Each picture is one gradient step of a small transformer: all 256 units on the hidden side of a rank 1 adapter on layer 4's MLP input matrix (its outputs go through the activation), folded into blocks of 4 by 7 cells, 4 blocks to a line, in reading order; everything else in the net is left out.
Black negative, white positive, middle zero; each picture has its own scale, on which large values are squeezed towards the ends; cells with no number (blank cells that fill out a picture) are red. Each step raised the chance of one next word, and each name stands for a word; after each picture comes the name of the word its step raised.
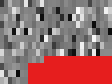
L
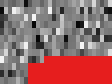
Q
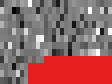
Q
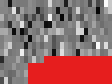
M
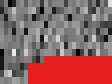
M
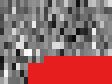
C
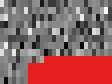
C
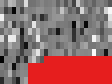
Q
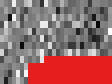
M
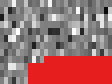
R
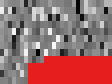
L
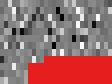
L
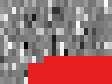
M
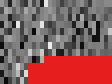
C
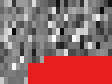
R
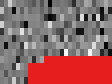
M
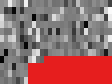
Q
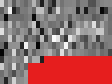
C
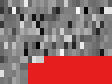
L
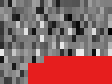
C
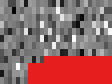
L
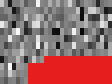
R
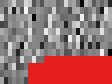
R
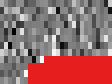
Q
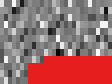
R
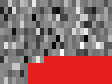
L
